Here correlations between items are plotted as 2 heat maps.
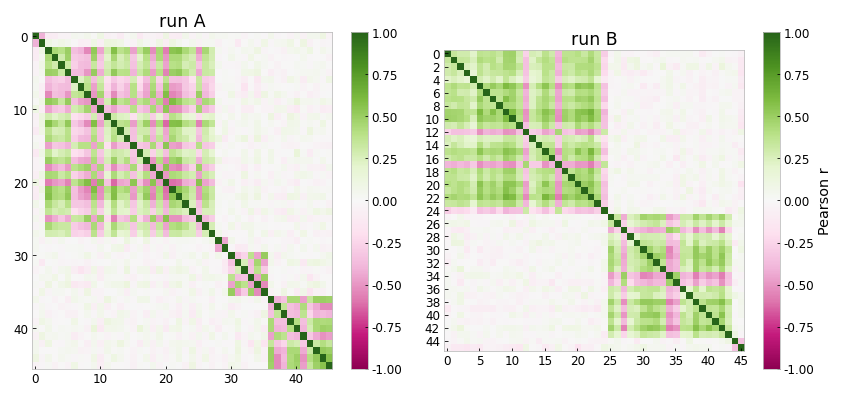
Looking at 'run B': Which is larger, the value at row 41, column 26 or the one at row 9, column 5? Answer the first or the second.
the second
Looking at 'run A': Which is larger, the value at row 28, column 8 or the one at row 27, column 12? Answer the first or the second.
the second
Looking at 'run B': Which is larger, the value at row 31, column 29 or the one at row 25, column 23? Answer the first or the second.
the first
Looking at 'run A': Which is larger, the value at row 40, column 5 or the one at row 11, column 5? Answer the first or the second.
the second
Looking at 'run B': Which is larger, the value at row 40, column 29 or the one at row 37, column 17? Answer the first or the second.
the first
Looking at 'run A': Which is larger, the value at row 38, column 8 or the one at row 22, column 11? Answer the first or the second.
the second
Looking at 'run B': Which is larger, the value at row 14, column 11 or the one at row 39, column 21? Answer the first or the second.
the first
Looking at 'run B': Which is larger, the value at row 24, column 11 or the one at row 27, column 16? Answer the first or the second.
the second
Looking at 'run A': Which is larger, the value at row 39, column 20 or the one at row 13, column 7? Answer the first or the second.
the first
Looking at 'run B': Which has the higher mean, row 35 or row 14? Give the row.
14
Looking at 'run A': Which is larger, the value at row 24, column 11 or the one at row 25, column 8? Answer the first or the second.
the second
